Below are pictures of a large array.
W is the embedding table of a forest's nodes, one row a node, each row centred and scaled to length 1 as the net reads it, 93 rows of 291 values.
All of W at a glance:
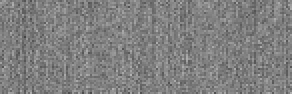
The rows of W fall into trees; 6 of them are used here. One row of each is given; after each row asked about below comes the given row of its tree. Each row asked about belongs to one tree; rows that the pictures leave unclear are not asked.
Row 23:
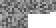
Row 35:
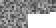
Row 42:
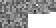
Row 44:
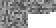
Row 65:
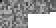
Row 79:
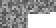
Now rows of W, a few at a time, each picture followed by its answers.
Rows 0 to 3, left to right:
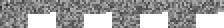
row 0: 79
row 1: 44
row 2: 23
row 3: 23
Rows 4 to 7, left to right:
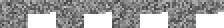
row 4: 23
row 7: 23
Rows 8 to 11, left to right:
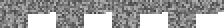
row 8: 79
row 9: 42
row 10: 79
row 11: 23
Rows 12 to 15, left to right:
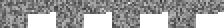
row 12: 79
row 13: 79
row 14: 35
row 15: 23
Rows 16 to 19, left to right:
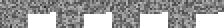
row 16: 35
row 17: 79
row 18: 42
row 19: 79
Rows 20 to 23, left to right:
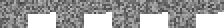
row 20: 79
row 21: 42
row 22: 65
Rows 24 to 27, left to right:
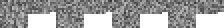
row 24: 79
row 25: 35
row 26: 65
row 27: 35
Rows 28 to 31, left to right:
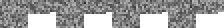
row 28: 35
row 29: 65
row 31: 23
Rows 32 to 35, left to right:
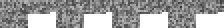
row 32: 23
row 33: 79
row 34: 79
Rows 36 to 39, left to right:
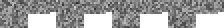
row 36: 65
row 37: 44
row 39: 44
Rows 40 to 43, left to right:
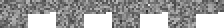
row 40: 23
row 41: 65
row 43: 65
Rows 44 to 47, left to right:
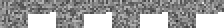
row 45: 79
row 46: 79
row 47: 42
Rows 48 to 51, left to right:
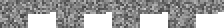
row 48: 42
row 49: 23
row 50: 65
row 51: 23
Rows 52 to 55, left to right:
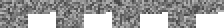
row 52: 23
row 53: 23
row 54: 65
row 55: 23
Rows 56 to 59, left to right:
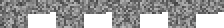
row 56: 79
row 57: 65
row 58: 65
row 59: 65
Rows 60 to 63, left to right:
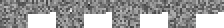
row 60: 79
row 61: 35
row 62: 35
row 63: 23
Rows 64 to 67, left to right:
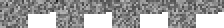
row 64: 44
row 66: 65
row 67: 65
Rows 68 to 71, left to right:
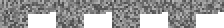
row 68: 44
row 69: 44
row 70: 35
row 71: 44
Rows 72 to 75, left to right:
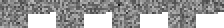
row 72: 65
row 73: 44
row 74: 65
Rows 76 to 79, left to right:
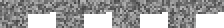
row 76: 44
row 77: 23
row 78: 65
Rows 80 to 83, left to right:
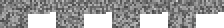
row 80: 23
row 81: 35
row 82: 35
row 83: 79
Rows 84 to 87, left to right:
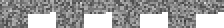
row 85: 42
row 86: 65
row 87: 35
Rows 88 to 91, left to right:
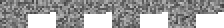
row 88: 79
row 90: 23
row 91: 65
